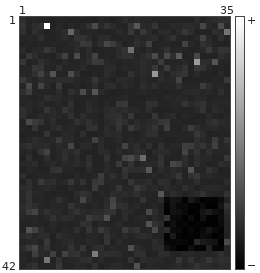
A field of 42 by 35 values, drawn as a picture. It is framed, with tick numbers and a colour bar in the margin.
The halves do not mirror each other. The ninth with the lowest average is the bottom right. Most values sit low, with a long tail of high ones. No regular stripes run through it. In the bottom right lies a patch that is lower than the rest.
